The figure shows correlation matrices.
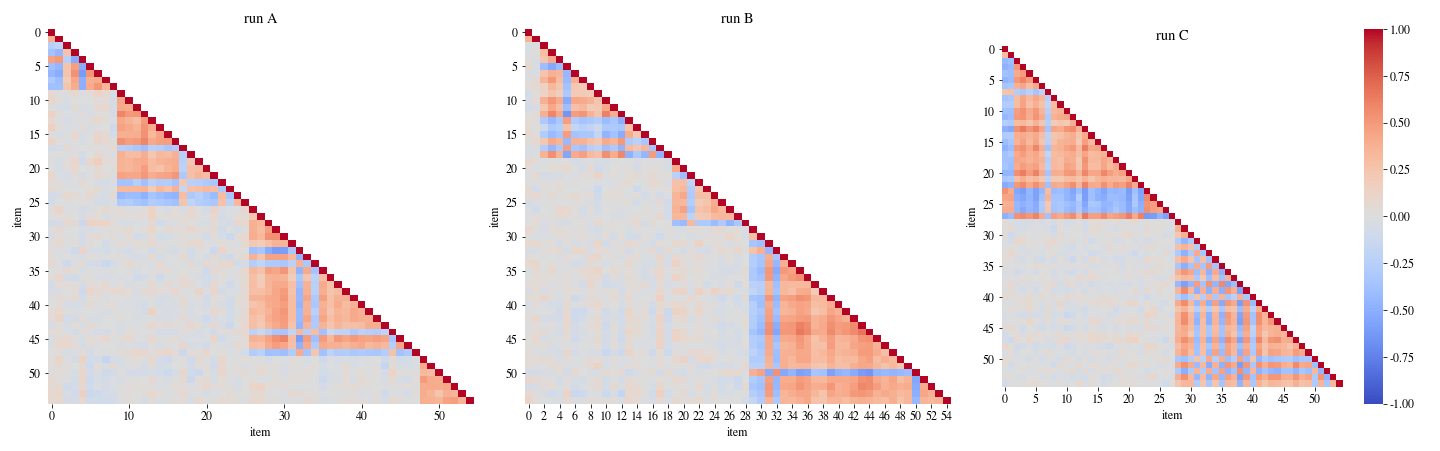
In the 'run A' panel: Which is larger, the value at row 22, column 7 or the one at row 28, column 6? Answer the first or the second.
the second
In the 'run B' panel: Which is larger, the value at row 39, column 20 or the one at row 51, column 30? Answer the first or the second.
the first
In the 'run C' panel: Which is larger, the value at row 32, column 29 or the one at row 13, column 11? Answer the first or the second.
the second
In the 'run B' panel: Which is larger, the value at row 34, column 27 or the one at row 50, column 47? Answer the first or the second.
the first
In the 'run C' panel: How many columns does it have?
55
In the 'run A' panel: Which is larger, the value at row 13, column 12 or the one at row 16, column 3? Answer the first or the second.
the first
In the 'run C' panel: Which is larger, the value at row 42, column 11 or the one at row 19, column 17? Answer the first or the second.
the second
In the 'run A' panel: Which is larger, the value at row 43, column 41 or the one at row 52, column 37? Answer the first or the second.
the first
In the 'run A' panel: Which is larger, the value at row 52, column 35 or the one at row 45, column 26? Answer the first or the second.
the second
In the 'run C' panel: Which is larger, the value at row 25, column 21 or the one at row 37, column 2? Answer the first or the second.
the second
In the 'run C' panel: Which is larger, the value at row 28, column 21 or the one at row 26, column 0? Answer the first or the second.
the second
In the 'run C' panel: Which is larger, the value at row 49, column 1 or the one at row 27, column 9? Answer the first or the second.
the second
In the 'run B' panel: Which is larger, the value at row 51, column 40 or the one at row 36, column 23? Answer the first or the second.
the first
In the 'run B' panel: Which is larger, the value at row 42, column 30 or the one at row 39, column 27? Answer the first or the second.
the second
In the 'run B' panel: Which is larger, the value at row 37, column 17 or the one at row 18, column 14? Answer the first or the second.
the first
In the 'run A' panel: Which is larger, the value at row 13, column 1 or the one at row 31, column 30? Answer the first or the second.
the second
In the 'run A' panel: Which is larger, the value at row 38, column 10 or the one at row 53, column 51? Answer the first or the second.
the second
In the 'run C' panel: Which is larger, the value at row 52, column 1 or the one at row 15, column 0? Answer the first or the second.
the first
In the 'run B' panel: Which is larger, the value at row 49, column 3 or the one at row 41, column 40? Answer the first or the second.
the second
